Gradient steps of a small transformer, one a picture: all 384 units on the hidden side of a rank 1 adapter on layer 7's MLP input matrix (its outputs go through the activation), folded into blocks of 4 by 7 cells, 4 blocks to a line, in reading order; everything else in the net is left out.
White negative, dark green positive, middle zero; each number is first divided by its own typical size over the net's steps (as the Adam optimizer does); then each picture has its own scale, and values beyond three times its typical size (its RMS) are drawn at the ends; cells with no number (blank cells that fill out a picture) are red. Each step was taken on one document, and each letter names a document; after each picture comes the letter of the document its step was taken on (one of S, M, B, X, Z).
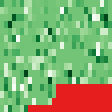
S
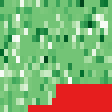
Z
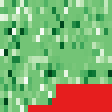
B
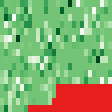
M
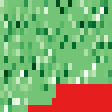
M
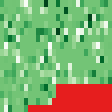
Z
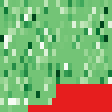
M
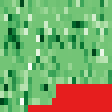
B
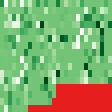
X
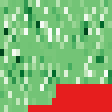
X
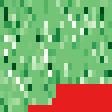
M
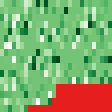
B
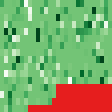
Z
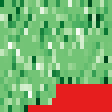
B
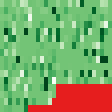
Z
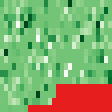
M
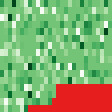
B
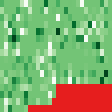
Z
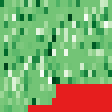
S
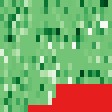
Z
